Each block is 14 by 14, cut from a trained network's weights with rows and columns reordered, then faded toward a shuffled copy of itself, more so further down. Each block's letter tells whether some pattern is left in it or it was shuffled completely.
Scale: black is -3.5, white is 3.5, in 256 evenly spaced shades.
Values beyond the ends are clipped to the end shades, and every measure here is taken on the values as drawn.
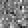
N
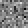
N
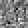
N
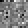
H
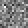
H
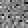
N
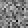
N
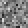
N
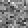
N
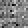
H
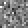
N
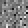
N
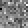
N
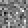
H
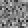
N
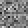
N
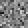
H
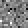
N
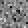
N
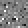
N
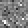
N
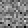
H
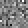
N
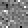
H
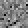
N
